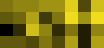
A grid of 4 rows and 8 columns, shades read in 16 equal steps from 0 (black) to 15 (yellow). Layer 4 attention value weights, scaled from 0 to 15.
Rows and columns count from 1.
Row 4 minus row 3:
6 3 -8 -1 2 3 0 2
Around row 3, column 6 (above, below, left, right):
15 11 3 2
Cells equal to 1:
0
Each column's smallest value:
0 3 5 4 3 8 2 9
